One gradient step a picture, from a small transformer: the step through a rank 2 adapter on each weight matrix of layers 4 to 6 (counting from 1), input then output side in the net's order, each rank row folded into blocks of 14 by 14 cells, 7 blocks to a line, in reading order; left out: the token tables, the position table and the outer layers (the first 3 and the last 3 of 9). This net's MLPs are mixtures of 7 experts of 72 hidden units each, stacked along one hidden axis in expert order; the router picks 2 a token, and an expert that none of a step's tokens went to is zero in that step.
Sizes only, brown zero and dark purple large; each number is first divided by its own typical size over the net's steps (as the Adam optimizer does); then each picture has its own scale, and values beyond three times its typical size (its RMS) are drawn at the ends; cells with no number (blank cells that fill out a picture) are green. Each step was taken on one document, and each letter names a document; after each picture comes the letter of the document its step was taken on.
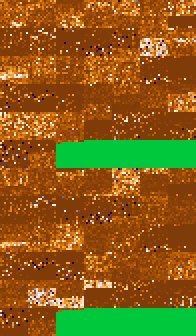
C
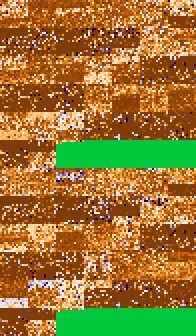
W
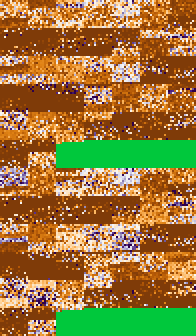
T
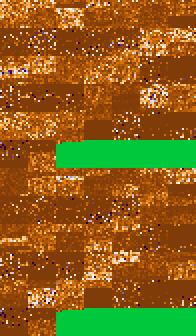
C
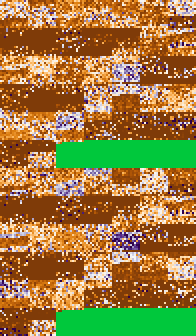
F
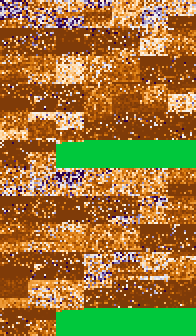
W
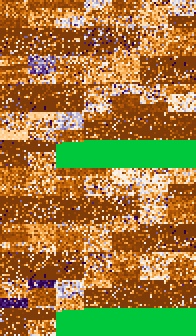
W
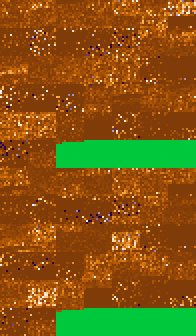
C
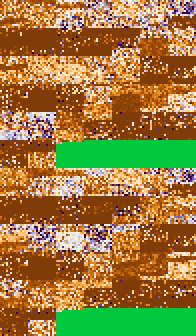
F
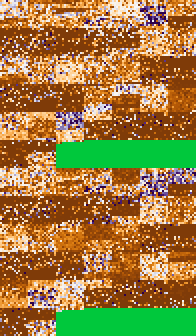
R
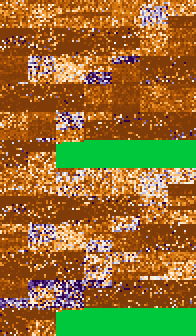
W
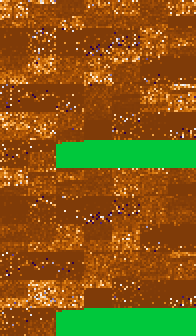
C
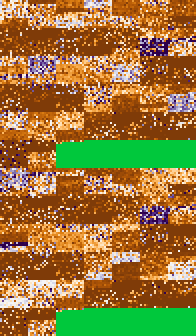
T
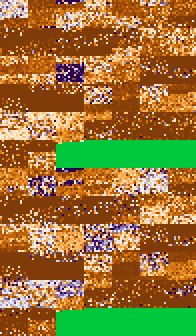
F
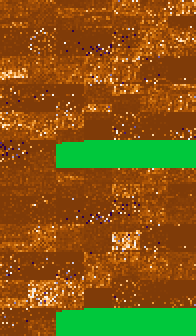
C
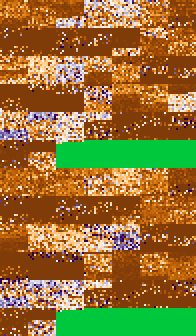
T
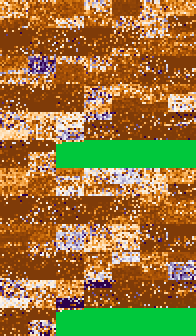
T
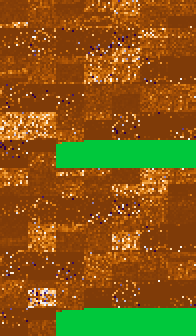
C
